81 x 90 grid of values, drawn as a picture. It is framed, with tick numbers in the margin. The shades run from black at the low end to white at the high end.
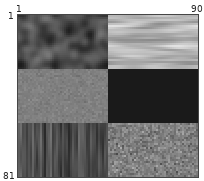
The table splits into 3 rows of 2 panels. Panel 1,1: low, blotchy. Panel 1,2: high, streaked across. Panel 2,1: middling, fine-grained, faint in contrast. Panel 2,2: very low, flat. Panel 3,1: low, streaked downward. Panel 3,2: middling, fine-grained.
